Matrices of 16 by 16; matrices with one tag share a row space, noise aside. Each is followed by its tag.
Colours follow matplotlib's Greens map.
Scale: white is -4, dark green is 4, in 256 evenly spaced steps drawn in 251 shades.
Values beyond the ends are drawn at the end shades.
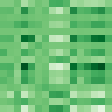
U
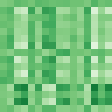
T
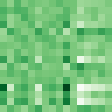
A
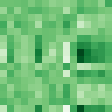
A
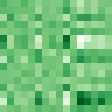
A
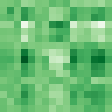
U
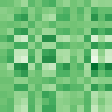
T
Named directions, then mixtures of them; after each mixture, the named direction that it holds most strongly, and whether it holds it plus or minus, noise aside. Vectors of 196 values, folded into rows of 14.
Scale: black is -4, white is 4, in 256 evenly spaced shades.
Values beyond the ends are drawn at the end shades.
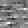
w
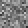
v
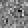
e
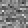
w, plus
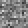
v, plus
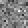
e, minus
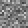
v, plus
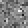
e, minus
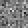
e, plus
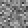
v, plus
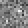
e, minus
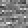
w, plus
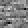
w, minus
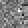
e, minus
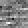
w, plus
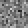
e, plus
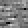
w, minus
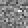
e, minus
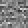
w, plus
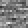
w, plus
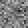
v, plus
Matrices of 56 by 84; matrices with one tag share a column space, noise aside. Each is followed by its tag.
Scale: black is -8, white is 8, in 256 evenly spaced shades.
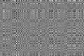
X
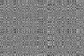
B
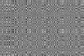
B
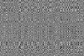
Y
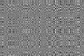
B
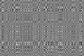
Y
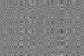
B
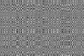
B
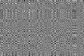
X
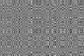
B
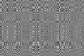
Y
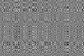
Y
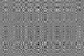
Y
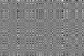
X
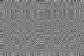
X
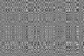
Y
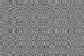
B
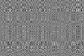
Y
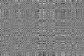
X
